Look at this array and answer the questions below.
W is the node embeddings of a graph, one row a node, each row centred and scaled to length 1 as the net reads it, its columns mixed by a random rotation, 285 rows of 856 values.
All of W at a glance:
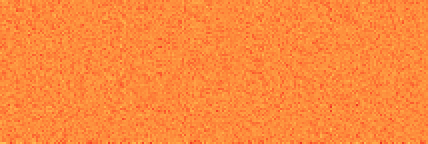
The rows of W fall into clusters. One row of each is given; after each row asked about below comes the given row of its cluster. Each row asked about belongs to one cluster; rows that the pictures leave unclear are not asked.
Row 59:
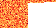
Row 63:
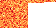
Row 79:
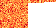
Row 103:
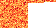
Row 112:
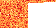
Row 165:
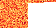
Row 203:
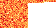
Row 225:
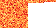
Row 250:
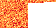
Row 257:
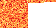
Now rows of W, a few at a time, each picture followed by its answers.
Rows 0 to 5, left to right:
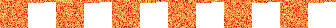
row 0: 225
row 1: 112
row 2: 225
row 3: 250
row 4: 165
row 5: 225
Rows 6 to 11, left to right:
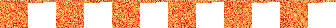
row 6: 250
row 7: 165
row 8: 225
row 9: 250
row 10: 59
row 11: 203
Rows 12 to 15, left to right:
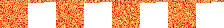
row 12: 79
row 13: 79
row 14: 59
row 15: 250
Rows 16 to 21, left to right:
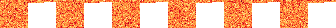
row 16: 103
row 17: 250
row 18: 250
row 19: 63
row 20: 250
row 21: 59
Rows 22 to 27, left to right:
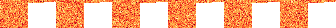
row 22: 165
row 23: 250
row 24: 103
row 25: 79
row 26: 165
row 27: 112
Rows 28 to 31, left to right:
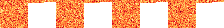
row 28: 257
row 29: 165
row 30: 79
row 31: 79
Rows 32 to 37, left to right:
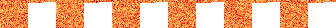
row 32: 257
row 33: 165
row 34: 257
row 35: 250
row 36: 63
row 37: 250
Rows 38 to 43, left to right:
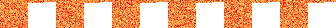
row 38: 165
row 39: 63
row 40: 59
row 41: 59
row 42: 63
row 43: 59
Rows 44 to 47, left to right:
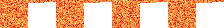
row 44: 225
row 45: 59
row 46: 112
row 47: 225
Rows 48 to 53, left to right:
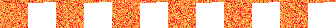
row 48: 250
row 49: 203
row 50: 165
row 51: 79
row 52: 225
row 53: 250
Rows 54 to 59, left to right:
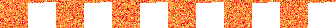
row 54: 165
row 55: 225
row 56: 103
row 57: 250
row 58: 250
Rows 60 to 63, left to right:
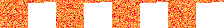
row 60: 103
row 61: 165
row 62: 103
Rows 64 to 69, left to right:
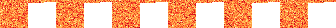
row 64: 257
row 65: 225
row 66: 250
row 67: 225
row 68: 203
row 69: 165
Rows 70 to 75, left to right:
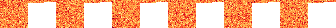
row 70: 59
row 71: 63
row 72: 203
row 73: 225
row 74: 103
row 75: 165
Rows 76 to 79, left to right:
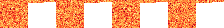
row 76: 63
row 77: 257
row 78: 63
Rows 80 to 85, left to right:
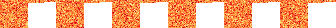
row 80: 225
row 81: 250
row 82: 63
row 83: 103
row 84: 225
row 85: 63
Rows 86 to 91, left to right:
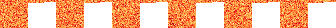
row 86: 225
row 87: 79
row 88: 257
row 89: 203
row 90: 63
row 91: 250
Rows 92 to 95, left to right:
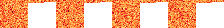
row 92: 79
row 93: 79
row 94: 63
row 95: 63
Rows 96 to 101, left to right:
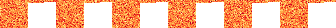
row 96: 165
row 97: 79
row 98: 225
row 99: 165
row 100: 112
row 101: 257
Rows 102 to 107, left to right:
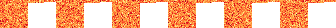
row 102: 79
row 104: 112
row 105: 250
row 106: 203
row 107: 112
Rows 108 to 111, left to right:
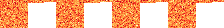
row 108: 59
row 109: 103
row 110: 250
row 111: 103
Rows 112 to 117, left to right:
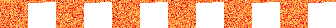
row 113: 225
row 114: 203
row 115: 59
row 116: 203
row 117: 257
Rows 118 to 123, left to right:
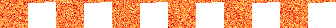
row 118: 103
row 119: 112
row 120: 257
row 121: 203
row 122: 63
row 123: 63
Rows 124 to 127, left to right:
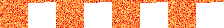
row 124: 103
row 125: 165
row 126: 112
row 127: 257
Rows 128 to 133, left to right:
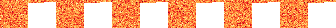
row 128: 79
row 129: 257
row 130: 103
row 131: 63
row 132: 250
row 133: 103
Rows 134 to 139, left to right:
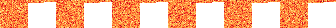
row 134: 257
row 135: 63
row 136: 59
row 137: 103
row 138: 59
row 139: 165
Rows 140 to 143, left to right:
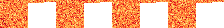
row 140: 203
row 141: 112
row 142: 257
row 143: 225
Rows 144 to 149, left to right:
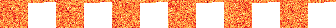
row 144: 63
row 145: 63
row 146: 203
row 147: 257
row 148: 250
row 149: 79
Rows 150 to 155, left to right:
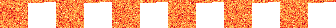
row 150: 63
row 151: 203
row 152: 79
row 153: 103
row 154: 79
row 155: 165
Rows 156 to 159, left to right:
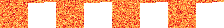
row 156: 103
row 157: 59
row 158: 165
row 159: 79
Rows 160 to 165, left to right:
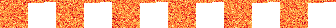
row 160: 103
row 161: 225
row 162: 203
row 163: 225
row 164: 203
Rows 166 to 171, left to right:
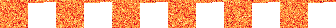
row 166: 250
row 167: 225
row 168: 165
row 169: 225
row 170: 112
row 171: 165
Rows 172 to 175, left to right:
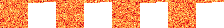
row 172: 165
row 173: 79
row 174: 103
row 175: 250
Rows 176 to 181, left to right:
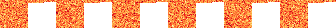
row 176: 225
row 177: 63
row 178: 103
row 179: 225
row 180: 203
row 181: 63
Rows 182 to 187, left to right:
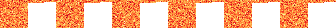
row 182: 59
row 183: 103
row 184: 203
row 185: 165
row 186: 225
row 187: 225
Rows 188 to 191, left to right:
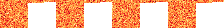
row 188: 203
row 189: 79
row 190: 165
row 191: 112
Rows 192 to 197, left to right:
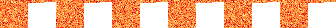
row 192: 112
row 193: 165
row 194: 79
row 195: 59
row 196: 79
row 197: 257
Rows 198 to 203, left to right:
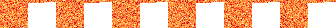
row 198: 225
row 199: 250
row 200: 103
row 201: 250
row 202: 225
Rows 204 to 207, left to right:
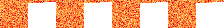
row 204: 165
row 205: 165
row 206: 225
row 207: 203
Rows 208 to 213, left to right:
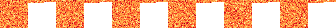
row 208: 59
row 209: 250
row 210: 59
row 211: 250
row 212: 63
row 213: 250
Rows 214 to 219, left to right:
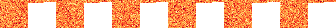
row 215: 63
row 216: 79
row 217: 103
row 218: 203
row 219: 165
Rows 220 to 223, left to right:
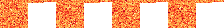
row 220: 165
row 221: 63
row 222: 63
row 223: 63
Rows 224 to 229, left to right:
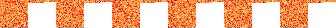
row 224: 250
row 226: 63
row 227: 203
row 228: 257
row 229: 257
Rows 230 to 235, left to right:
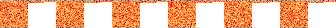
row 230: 112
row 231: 165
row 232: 103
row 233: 59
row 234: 225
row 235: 63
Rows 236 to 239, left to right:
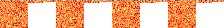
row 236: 250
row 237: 250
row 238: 257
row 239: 79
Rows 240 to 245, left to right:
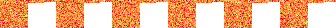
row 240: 112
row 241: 250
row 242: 59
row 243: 225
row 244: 112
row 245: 203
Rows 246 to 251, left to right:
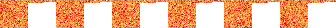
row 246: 63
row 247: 103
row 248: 63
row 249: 103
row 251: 203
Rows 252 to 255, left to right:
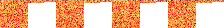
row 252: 103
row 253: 79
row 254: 112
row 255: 59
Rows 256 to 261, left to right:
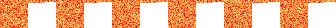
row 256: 225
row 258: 79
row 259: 225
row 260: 112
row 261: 257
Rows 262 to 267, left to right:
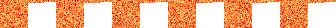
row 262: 225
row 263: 59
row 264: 203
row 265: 112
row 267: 79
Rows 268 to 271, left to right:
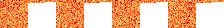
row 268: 59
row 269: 250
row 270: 59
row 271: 250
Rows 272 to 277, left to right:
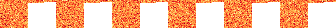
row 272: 203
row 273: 59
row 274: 257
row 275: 250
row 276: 112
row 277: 165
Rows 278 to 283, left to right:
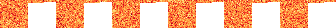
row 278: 63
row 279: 203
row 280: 257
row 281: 112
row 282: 79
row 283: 257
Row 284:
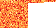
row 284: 112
